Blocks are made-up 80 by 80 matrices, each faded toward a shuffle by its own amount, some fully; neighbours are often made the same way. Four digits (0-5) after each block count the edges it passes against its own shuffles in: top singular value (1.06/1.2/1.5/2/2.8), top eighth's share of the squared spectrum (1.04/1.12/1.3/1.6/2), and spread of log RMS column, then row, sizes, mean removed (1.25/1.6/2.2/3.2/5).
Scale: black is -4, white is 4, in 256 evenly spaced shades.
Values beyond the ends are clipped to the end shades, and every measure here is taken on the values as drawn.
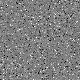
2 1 0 0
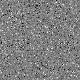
3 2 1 0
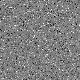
1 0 0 0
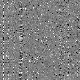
4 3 2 1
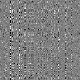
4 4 3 2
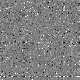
3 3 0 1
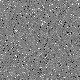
1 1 0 0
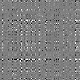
5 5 4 3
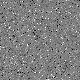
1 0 0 0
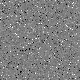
0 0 0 0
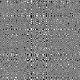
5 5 3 3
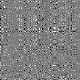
4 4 3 3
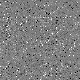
3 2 1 1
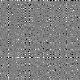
4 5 3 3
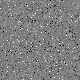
1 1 0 0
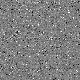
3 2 0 1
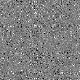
4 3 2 2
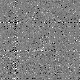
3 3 2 2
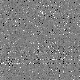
2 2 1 2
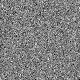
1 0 0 0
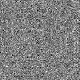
3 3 1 1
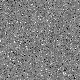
0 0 0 0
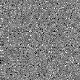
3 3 1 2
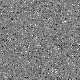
1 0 0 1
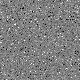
1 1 0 1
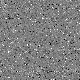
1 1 0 1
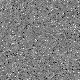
0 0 0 0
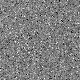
0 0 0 0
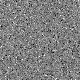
0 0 0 0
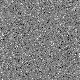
0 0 0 0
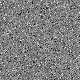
1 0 0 0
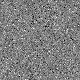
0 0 0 0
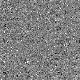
3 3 1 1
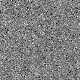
1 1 0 0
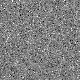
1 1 0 0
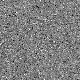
1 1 0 0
